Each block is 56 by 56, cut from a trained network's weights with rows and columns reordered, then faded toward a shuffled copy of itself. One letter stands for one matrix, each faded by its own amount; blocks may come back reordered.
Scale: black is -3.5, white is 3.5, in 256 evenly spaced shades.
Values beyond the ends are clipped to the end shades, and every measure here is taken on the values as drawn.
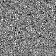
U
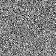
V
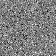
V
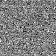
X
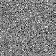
U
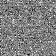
X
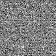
X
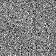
U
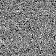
X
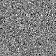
V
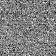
X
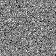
U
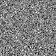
V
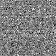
X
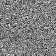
V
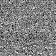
X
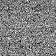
X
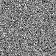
U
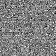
X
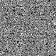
X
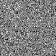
V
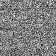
X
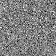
V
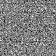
X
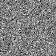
U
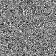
V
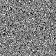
U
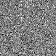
U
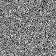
U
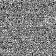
X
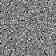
U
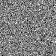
V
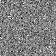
U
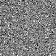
U
